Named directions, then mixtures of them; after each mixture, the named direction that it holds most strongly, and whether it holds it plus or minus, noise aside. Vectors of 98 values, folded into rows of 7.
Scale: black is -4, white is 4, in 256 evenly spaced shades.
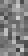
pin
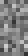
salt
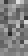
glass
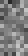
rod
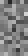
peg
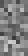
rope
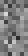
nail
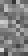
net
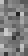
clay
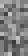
rope, minus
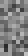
rope, minus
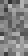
rod, plus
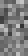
glass, plus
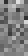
glass, plus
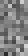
pin, minus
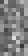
clay, minus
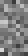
net, plus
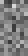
peg, plus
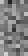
peg, plus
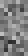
rope, minus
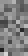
net, minus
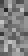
rope, plus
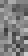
pin, minus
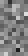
peg, plus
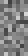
peg, plus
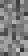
pin, minus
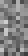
net, plus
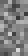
peg, minus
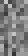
salt, minus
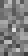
peg, minus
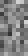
glass, plus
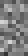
net, plus
